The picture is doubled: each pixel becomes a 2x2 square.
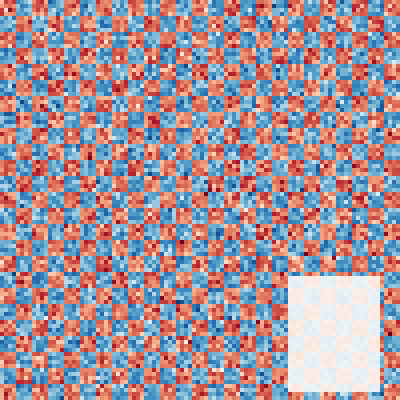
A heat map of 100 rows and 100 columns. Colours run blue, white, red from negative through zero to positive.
In the bottom right lies a patch that is calmer than the rest. No row or column stands out. On average the colour sits 50% of the way up the scale. No overall slope runs across the table. A checkerboard runs through the table.
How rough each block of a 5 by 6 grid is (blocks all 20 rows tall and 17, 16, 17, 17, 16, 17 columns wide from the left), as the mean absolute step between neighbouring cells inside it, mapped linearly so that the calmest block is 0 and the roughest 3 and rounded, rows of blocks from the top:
3 3 3 3 3 3 / 3 3 3 3 3 3 / 3 3 3 3 3 3 / 3 3 3 3 1 1 / 3 3 3 3 0 0
